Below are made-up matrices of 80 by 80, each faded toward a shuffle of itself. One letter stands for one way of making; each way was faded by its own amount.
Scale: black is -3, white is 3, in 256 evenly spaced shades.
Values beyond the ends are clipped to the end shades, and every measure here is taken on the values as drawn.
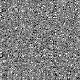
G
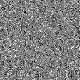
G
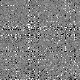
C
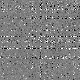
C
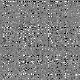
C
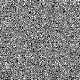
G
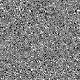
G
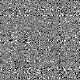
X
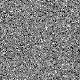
G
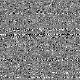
X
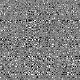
X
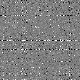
C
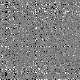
C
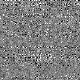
X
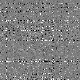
C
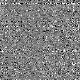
X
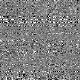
X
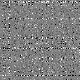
C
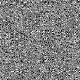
G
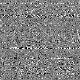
X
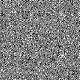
G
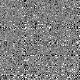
X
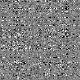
X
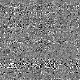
X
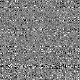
X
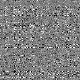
X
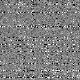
X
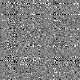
X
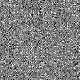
G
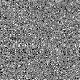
G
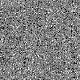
G
